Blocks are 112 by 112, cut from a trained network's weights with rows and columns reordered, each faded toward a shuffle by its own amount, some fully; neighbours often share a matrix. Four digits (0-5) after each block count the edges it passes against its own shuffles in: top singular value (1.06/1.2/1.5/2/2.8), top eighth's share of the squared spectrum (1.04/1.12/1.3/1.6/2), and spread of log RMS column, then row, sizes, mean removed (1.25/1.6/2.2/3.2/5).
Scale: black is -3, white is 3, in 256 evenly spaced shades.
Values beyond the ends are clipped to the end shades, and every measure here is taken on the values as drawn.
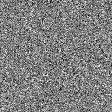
2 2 0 0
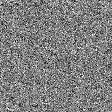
2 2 0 0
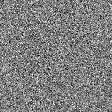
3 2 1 0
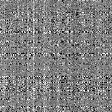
4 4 1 4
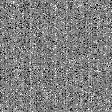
3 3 0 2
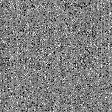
2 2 0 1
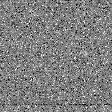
1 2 1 0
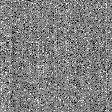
2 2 0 2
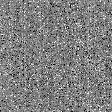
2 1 0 1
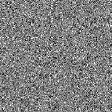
3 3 2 2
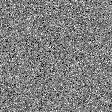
0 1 0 0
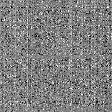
3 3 0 3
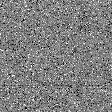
0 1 0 0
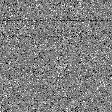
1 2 1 1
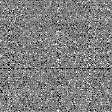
3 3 3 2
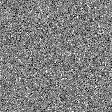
0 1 0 0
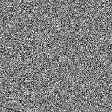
4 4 2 1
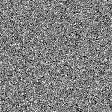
1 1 0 0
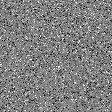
0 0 0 0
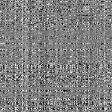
4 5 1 5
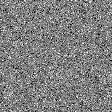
1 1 0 0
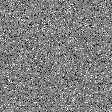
0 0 0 0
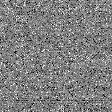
2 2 1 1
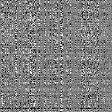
4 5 5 3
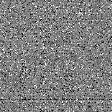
2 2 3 1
